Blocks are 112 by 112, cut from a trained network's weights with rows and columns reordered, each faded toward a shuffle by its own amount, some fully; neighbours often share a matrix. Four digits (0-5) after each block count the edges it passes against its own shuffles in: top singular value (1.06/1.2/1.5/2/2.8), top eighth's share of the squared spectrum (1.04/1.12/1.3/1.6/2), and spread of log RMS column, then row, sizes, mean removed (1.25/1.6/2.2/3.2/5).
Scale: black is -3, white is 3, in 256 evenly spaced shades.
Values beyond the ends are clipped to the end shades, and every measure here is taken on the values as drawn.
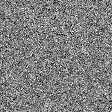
0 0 0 0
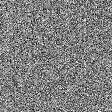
1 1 0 0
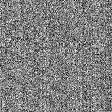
3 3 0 1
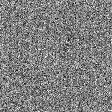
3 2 0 0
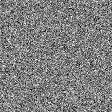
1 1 0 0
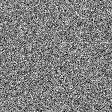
0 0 0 0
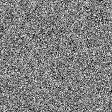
2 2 0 1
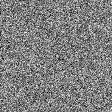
2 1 0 0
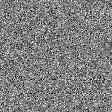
3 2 0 1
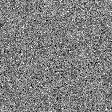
0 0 0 0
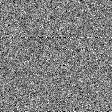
3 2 0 2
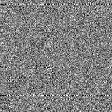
4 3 1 2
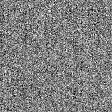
2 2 0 1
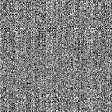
4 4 0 3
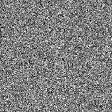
3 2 0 0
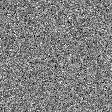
1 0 0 0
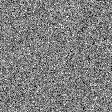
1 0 0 0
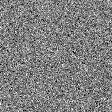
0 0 0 0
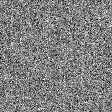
0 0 0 0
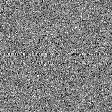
3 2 0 1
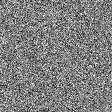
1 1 0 0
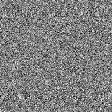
3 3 0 2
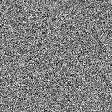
3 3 0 1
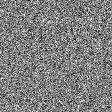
2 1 0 0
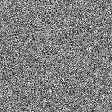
3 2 0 0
